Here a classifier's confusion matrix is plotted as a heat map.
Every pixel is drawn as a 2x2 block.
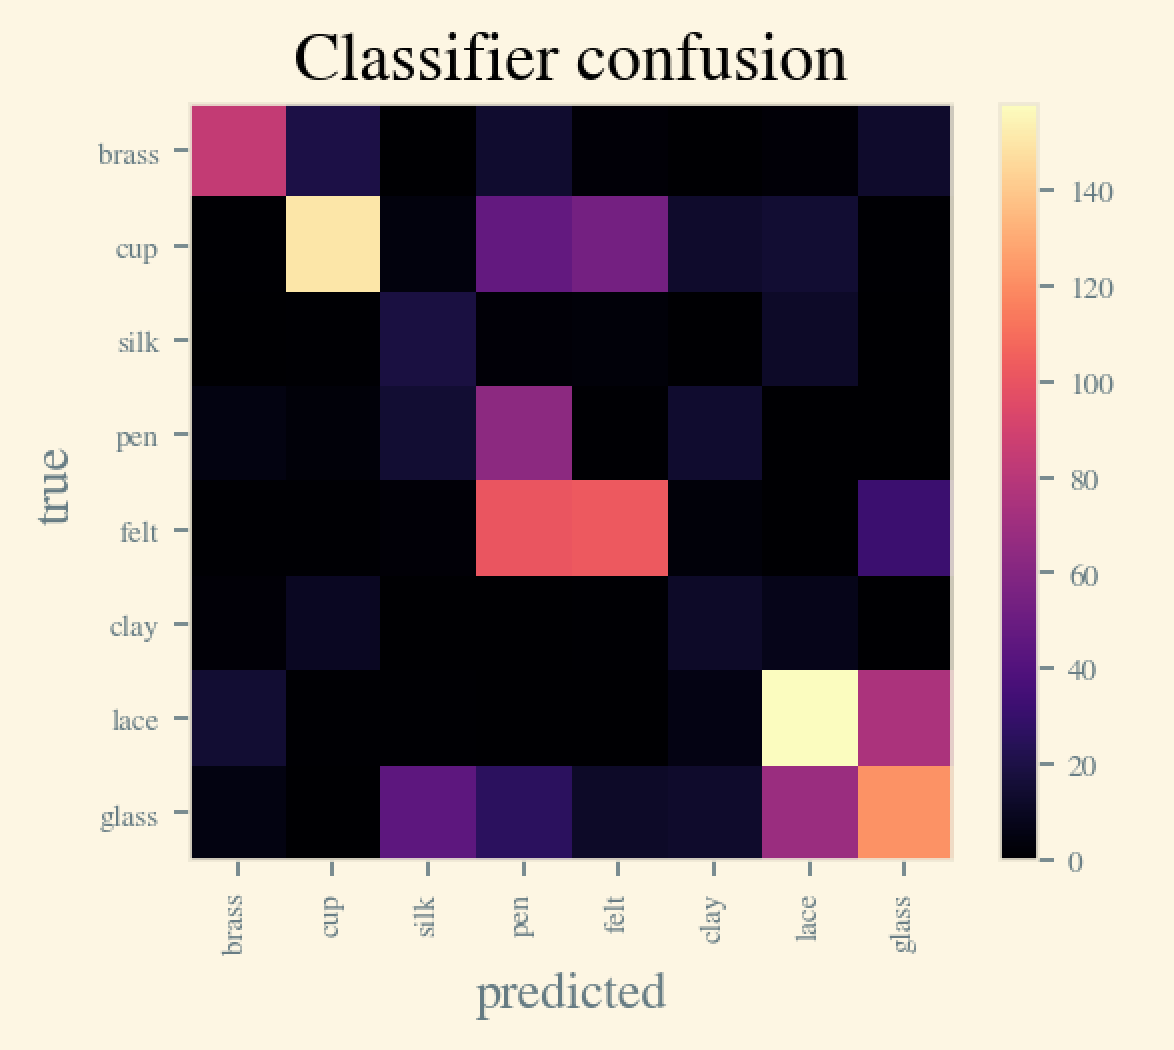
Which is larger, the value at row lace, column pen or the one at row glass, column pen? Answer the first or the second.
the second
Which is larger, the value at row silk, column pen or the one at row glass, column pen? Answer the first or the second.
the second
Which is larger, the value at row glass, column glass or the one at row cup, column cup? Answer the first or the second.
the second
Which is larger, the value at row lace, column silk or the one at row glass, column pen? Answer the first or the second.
the second
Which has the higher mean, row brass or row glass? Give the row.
glass
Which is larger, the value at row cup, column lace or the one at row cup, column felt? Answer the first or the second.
the second
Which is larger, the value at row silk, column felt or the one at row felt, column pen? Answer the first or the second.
the second
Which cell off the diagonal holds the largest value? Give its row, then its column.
felt, pen
